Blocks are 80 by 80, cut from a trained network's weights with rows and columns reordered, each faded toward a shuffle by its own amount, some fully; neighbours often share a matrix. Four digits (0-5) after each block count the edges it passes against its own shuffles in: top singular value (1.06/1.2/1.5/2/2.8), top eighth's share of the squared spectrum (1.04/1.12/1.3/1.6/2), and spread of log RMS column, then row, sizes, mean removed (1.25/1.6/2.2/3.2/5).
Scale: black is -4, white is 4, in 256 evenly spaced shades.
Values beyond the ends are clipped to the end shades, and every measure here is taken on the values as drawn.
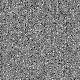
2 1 0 0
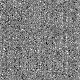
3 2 0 1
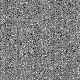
2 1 0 0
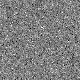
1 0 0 0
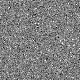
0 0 0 0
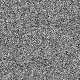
0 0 0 0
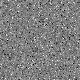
0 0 0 0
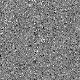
2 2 2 0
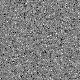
1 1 1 0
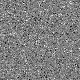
0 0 0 0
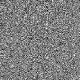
3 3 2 2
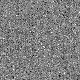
0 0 0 0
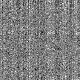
4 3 1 2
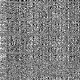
4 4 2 3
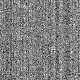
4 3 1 2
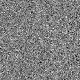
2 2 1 0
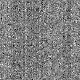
3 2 0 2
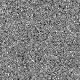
0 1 0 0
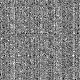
4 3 1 2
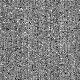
3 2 0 1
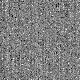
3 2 0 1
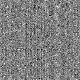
3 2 0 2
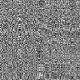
3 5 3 2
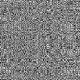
4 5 3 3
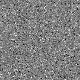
1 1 1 0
